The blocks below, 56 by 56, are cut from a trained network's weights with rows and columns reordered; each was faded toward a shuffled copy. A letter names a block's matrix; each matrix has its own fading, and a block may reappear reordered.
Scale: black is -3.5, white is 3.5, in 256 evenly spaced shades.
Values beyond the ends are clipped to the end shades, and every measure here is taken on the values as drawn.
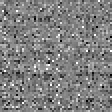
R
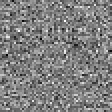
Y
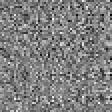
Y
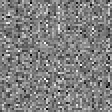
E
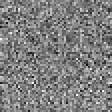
Y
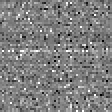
R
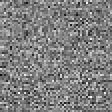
Y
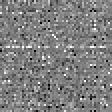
R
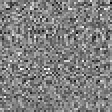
Y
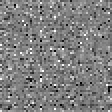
R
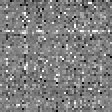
R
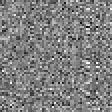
Y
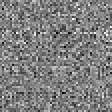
Y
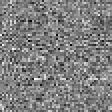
Y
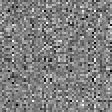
E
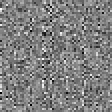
E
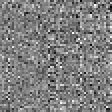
E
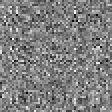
Y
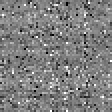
R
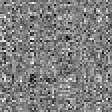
E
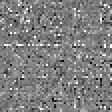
R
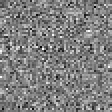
Y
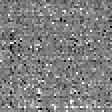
R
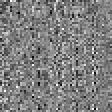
E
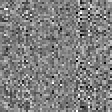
E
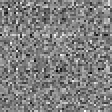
Y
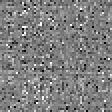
R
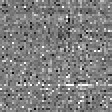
R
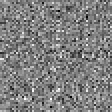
Y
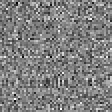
Y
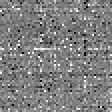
R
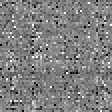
R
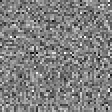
Y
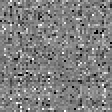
R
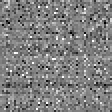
R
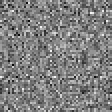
Y
